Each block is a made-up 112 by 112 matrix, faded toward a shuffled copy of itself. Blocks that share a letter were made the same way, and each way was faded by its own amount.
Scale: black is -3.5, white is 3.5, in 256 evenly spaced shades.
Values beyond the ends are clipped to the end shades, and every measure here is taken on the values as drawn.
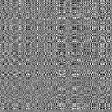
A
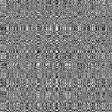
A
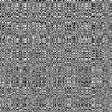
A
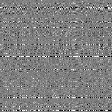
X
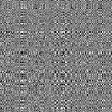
A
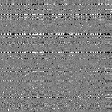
X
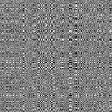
A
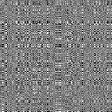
A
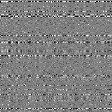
X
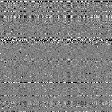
X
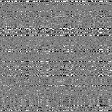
X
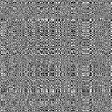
A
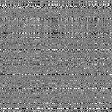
X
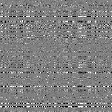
X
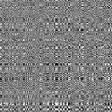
A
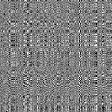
A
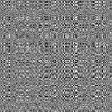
A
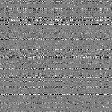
X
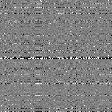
X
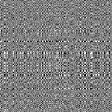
A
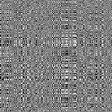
A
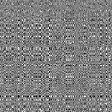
A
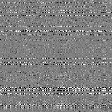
X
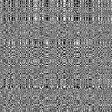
A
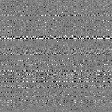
X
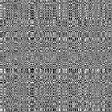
A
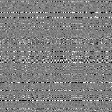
X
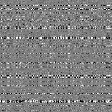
X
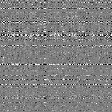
X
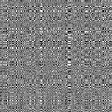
A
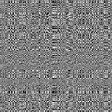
A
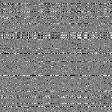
X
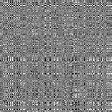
A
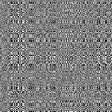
A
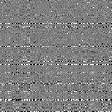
X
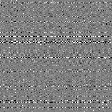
X
